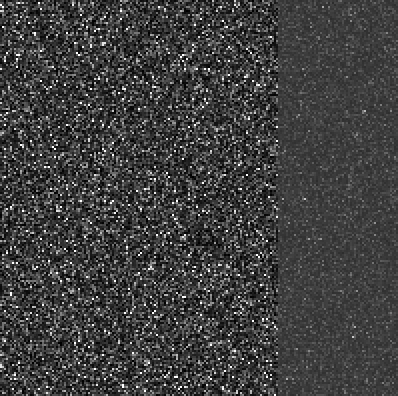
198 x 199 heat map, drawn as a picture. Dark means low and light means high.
The halves do not mirror each other. Fine speckle covers the field. Most values sit low, with a long tail of high ones. No overall slope runs across the table. No row or column stands out. A vertical seam about 70% of the way across splits the table, and the right part is calmer.
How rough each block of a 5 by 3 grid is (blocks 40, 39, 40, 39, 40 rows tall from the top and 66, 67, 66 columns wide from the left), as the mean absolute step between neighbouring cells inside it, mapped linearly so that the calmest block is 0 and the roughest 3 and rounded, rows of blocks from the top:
3 3 0 | 3 3 0 | 3 3 0 | 3 3 0 | 3 3 0
